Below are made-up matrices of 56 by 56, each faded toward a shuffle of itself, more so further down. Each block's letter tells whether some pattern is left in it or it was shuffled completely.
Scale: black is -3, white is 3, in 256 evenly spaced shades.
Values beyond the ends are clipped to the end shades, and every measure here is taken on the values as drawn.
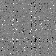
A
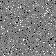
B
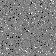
B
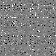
A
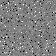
B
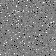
B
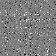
A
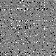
A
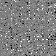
A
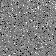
B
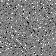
B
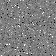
B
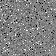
B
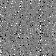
A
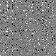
A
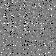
A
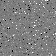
B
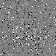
A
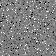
B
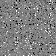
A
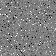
B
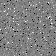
B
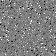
B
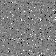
A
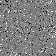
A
